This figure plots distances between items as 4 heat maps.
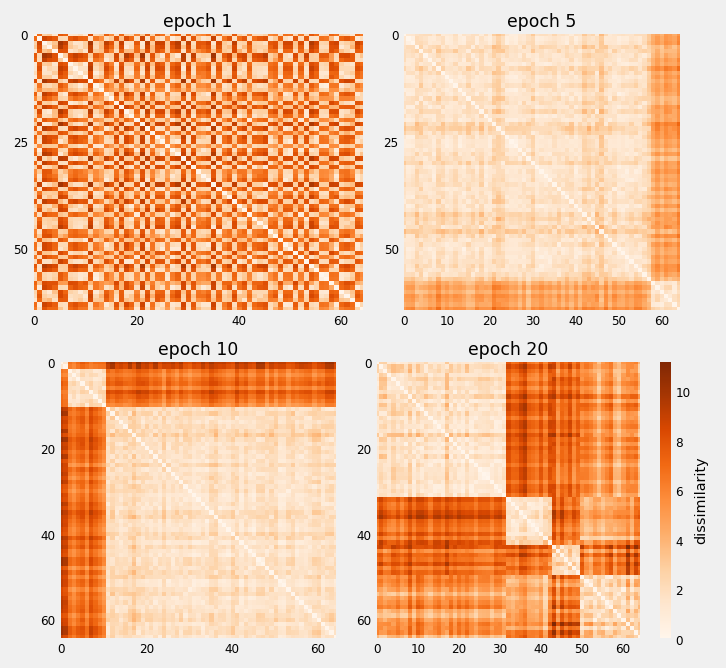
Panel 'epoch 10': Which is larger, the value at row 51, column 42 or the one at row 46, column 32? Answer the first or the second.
the second
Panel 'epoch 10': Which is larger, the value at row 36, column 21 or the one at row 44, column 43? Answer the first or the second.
the first
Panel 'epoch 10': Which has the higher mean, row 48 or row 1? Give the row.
1
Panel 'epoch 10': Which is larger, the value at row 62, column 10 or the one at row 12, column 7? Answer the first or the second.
the second
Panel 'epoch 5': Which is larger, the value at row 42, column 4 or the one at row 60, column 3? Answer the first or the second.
the second
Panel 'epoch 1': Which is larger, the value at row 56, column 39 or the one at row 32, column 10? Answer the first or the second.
the first
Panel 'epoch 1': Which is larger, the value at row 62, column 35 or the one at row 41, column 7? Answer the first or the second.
the first
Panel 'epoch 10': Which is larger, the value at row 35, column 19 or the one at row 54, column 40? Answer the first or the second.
the second
